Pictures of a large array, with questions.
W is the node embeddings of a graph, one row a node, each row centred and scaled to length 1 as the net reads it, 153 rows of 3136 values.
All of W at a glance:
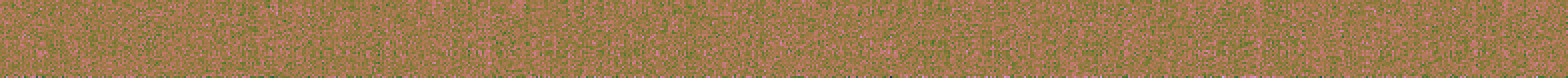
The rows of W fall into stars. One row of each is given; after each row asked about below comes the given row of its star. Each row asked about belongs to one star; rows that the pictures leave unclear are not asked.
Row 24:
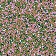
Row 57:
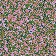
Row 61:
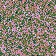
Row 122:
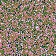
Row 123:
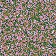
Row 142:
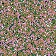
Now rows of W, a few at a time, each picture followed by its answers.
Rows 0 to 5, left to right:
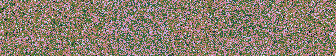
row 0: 142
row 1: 24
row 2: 61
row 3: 57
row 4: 142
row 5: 61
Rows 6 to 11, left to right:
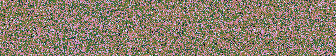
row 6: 61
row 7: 57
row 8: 123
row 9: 122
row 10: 61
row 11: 24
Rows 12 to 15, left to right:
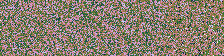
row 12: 24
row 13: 61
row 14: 24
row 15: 142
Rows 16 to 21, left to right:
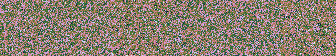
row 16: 57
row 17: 122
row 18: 122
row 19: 24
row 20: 61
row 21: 24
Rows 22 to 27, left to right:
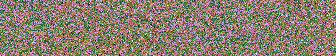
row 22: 123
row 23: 123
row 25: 24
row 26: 57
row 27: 24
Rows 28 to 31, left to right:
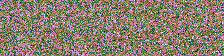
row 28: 123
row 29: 61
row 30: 57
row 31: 24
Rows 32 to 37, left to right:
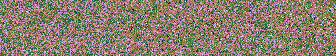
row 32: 57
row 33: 142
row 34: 142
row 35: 24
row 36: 122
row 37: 61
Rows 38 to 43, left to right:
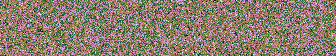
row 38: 57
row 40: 122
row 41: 142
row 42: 122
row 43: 123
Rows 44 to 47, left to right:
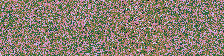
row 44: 142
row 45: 57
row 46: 57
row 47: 142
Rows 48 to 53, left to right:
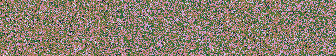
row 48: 123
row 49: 123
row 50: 24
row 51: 123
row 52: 122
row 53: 142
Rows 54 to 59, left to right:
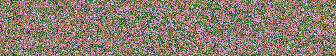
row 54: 122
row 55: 122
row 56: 142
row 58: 142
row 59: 61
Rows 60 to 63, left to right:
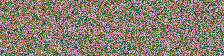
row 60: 122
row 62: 122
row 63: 122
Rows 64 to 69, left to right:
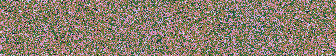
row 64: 122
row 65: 123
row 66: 61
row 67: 123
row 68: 24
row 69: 122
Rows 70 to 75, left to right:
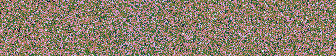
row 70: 142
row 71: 57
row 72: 123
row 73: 123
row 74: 123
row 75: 123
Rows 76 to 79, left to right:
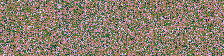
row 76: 123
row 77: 142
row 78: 61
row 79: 24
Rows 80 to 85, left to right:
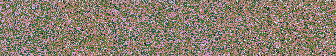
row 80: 57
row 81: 61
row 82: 57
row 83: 24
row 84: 122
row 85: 57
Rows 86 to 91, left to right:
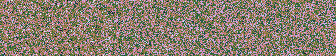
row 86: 57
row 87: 122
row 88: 57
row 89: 24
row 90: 122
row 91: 24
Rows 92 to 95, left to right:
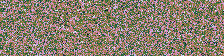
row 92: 142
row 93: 61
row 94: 61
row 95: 122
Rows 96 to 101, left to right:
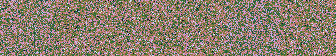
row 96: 142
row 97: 142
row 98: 123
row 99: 123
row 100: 122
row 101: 24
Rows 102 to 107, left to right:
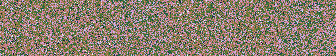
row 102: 122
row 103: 57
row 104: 122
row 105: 122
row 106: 122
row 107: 61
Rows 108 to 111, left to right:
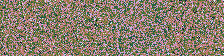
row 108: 57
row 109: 24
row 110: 57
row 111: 122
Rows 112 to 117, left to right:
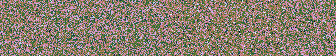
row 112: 142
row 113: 61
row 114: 24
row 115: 24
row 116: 123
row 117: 61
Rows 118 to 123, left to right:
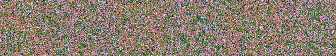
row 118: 57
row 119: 24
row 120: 142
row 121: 61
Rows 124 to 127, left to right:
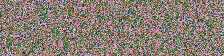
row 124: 57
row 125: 57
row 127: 24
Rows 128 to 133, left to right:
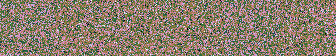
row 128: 123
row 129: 142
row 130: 61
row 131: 142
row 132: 123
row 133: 24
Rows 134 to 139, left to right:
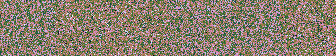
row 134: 24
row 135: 61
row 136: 123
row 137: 142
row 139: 57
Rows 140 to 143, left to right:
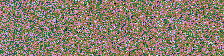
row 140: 122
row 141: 57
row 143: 57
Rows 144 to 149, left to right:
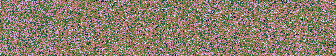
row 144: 57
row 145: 142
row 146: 61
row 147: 24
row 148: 24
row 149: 123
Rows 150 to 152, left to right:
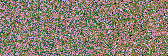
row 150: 123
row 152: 142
